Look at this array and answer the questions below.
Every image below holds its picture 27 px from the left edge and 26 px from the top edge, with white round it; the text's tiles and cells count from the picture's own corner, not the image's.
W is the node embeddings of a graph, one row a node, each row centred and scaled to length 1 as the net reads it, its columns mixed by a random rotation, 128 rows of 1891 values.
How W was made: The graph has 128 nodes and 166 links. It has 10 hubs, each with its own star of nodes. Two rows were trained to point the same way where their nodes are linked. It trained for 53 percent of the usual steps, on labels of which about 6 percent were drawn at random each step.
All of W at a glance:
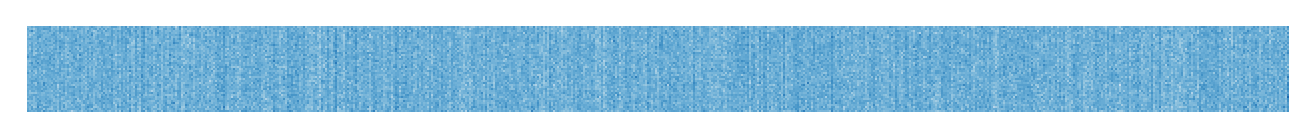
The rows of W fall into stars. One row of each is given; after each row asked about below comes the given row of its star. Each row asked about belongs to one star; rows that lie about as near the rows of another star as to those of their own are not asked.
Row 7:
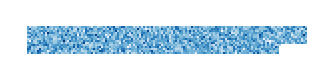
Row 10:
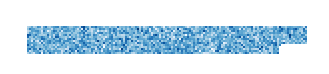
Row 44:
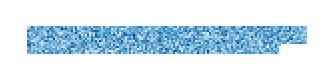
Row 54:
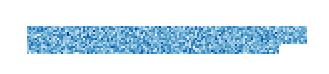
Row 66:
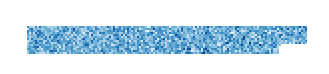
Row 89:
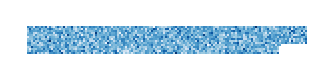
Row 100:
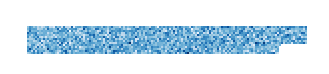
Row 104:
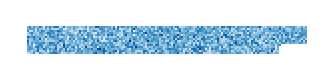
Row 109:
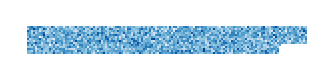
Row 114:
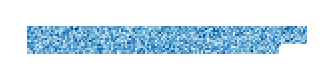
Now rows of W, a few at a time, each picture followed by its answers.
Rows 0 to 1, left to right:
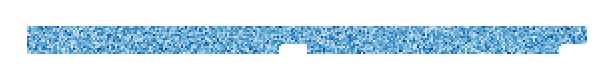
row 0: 104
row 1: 89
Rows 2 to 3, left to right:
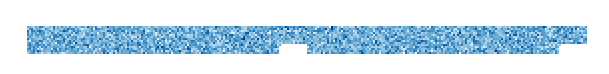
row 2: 7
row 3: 109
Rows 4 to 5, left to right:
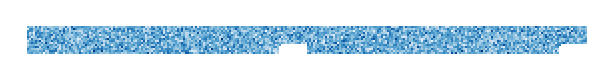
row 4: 66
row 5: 89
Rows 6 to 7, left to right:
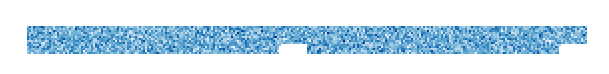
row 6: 114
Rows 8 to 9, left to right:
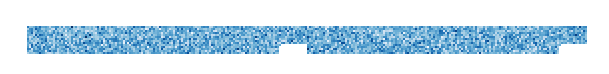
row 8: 100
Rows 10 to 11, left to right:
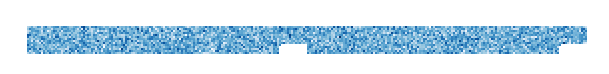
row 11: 89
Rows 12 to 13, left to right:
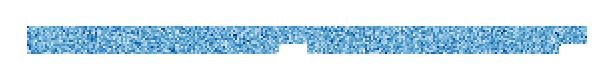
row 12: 7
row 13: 54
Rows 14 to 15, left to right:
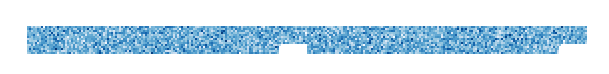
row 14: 54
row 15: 100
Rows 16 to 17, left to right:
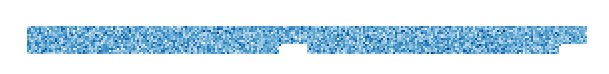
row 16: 44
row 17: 54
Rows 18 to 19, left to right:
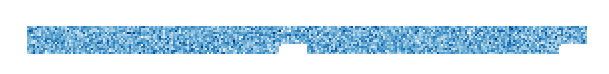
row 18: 100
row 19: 114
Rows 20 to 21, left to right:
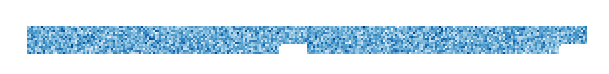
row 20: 44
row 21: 100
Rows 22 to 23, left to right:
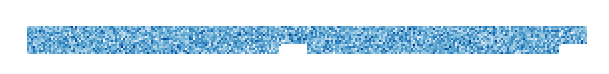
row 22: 100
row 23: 44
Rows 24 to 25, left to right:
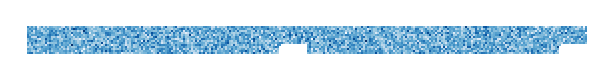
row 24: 66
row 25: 114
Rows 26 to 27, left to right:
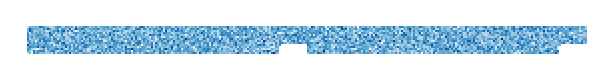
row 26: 100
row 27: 44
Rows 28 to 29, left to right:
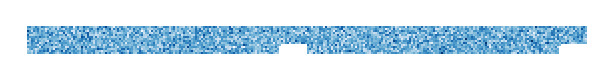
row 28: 114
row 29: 104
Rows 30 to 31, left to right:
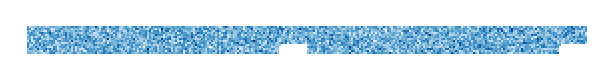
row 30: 104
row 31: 114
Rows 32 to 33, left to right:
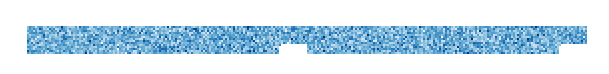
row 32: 44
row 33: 100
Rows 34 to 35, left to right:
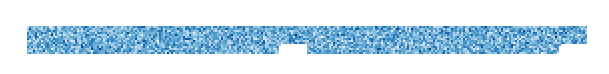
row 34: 100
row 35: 114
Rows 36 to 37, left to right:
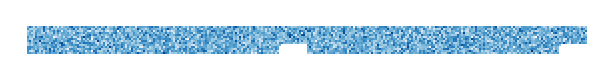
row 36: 10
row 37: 114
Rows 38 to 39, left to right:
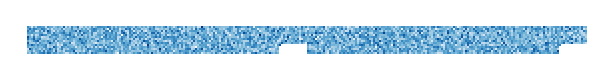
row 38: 104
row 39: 44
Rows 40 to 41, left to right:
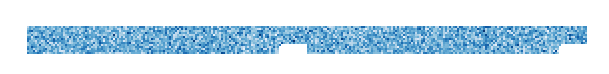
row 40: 100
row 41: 100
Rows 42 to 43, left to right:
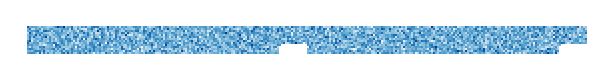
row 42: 89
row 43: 109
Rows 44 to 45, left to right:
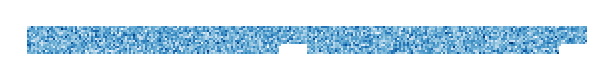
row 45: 114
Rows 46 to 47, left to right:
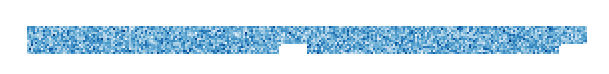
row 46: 54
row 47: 7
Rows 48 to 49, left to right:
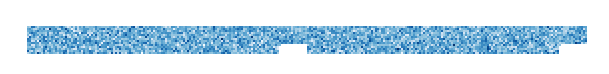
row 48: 44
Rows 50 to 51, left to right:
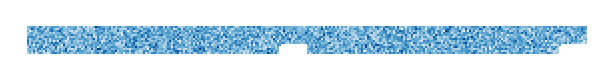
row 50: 109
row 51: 104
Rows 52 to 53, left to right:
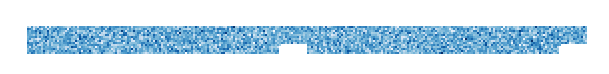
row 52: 44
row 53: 89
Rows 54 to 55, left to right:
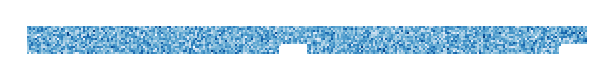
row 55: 114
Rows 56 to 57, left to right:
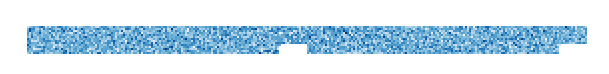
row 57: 7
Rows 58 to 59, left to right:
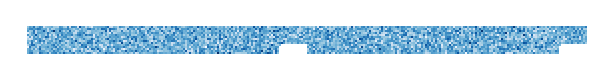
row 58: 109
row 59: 114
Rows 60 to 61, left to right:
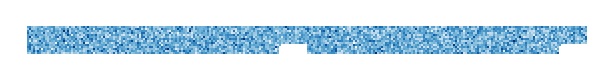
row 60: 7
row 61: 104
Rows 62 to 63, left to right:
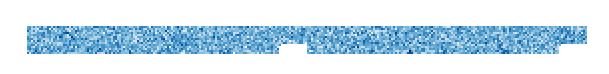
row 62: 104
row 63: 10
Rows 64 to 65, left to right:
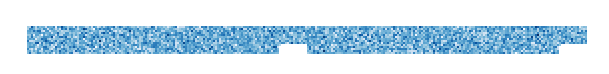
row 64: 44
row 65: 44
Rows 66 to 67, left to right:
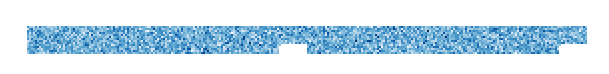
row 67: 44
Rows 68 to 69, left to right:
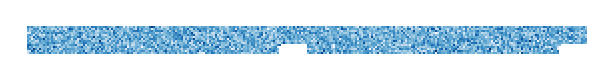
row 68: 10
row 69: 44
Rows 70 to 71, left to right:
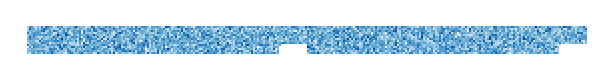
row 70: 54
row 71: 7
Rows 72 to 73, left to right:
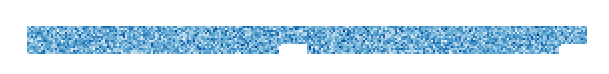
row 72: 44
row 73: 7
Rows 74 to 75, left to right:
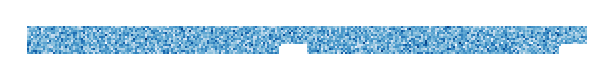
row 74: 89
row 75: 54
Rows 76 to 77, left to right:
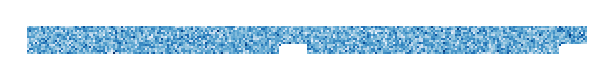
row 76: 54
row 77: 10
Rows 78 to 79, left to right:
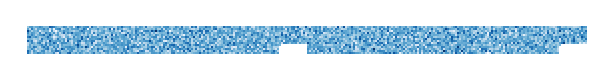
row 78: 114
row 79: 89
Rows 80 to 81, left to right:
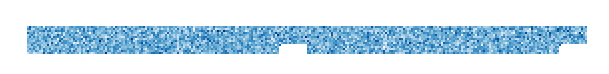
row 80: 54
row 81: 10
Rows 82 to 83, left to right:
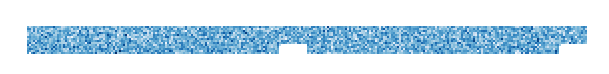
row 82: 104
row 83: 44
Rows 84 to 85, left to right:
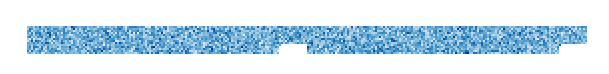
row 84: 66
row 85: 100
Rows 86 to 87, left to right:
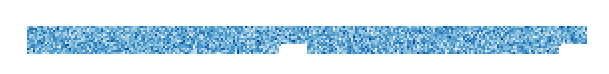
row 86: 100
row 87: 114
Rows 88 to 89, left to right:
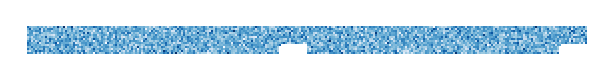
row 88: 89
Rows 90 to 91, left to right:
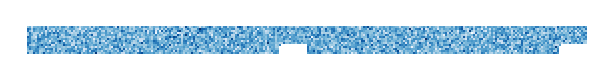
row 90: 104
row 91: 7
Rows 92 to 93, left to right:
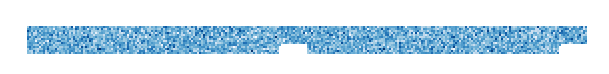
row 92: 114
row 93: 114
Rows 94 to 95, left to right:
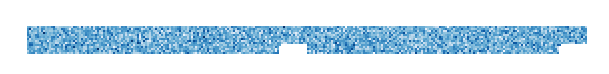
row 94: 7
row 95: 89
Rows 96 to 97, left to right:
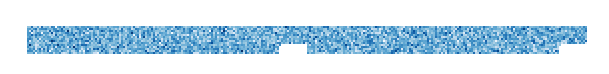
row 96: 7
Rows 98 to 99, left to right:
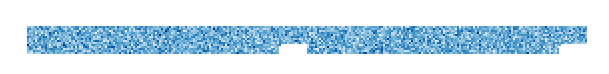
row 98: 104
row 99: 66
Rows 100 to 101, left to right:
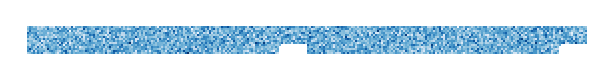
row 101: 44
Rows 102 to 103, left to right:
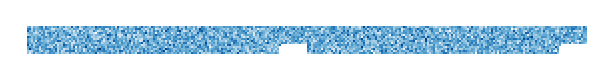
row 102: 104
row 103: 7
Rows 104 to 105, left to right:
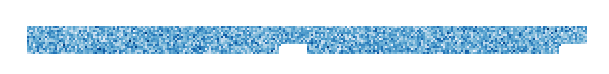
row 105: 66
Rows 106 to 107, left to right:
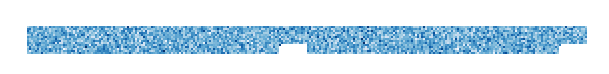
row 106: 104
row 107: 7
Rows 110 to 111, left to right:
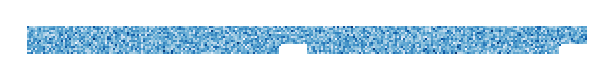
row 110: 89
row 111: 89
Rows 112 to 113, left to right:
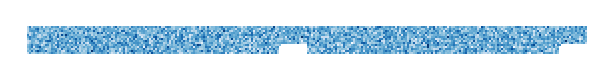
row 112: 54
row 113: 104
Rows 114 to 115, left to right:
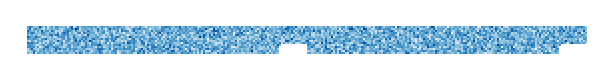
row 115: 10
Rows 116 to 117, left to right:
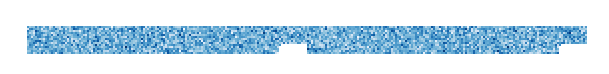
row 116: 66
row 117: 10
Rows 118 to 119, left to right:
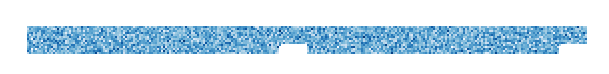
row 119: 109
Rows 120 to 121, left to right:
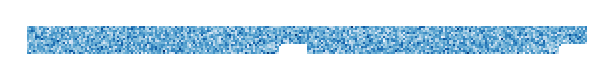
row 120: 100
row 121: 100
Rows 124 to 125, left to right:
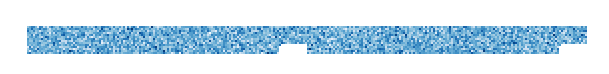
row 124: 109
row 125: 104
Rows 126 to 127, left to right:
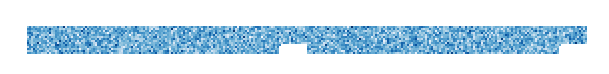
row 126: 89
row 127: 100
